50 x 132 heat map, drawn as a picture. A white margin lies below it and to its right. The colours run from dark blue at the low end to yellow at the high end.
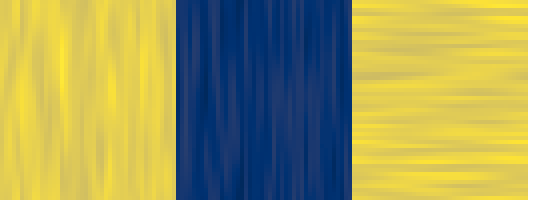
The table splits into one row of 3 panels. Panel 1,1: very high, streaked downward, faint in contrast. Panel 1,2: very low, streaked downward, faint in contrast. Panel 1,3: very high, streaked across, faint in contrast.
